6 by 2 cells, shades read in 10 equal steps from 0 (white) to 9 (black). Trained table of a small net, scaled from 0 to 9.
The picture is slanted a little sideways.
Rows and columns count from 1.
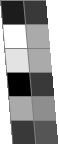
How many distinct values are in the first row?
2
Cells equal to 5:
0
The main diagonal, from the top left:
8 3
